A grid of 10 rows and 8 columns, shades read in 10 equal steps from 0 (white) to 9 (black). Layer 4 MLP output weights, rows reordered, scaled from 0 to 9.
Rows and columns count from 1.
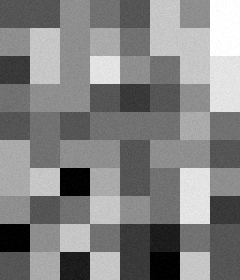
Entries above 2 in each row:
6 4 4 7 8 8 6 6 7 6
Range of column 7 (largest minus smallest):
4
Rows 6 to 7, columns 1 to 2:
3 5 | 3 2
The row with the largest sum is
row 9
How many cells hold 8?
2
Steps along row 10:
down up down up up down up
